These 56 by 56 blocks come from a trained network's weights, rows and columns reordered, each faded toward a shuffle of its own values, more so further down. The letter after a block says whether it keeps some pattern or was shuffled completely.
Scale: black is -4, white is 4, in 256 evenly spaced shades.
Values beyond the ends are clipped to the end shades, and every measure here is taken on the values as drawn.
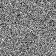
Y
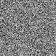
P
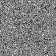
Y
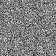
P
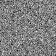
Y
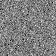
Y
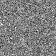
Y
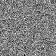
P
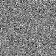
P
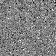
Y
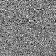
P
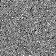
Y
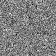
Y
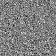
P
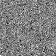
P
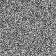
Y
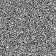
Y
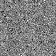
P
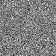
P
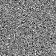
P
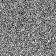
P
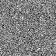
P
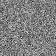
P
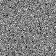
Y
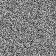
Y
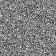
P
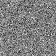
Y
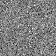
Y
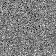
Y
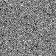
P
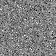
Y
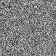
P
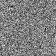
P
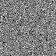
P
